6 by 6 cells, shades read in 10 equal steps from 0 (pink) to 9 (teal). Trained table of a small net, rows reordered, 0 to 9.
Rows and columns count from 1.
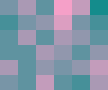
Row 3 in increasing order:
3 3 4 6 6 6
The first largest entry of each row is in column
6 1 1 1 2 5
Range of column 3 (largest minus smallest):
4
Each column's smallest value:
3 3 2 0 2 2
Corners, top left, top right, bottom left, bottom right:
5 9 5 3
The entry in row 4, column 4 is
4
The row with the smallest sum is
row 5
